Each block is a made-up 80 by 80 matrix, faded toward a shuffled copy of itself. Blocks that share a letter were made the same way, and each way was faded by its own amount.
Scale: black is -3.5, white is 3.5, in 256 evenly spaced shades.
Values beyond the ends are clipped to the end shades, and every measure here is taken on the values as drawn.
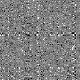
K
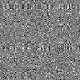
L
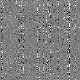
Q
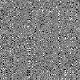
K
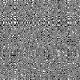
L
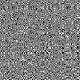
L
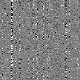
Q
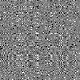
L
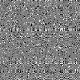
L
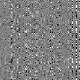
Q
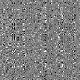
K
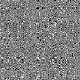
K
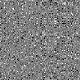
K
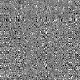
K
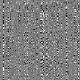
Q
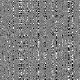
Q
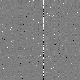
Q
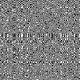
L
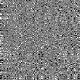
K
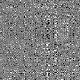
K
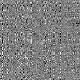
K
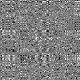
L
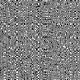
L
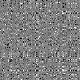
L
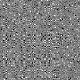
L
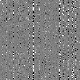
Q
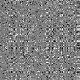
L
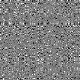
L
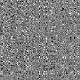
K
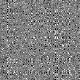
K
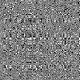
L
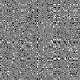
L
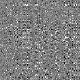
K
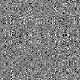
K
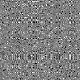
L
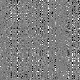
Q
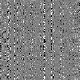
Q
